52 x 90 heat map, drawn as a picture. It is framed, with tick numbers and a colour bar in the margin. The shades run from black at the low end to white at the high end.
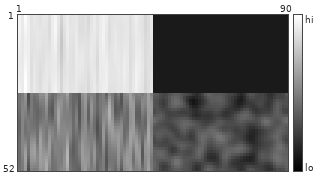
The table splits into 2 rows of 2 panels. Panel 1,1: very high, streaked downward, faint in contrast. Panel 1,2: very low, flat. Panel 2,1: middling, streaked downward. Panel 2,2: low, blotchy.
